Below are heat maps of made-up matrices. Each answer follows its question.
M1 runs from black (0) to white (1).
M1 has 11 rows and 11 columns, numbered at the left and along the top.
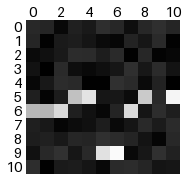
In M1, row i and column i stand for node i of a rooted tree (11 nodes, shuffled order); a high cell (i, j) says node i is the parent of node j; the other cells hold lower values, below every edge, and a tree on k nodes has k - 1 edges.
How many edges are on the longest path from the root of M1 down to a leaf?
2
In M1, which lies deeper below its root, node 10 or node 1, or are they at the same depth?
the same depth
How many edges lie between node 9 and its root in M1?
0
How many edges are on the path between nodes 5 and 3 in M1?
1
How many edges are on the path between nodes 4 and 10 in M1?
2
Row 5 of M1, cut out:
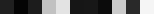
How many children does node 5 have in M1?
4
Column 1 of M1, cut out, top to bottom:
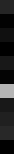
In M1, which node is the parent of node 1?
6
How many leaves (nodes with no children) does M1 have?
8
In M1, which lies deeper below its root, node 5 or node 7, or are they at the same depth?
node 7
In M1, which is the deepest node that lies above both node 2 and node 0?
6
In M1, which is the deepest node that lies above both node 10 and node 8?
5
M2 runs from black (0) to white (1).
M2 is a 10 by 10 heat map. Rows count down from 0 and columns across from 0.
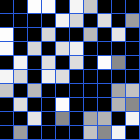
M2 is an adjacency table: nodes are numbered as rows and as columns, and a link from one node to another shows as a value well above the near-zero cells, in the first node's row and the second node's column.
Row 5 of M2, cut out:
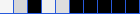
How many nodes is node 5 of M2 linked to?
4
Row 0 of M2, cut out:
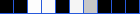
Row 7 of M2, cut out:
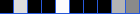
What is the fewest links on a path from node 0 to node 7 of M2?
3
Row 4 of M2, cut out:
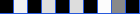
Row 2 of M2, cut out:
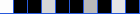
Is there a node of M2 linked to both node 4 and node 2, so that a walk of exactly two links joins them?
yes
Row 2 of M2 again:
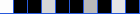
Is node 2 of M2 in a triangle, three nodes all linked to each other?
yes
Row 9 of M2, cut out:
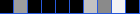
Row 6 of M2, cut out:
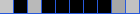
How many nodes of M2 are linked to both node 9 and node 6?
1
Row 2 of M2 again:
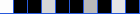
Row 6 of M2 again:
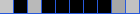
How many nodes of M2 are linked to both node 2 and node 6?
2
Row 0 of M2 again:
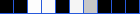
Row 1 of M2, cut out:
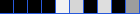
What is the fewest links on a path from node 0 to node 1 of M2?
2
